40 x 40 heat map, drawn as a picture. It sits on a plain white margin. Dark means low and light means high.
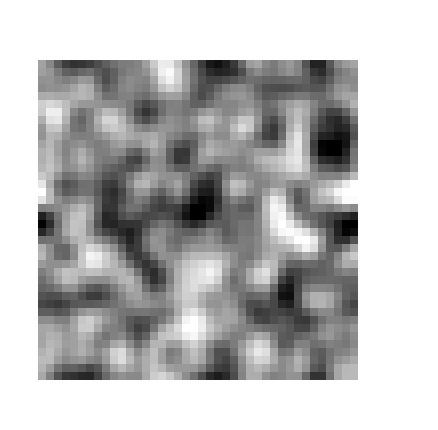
Grain: blotchy. Slope: none. Lone odd cells: none. Mirror symmetry: none. Average level on the scale: 50%.
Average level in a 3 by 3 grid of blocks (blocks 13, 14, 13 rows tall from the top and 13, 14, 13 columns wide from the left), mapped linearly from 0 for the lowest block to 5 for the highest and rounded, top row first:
430 / 205 / 351
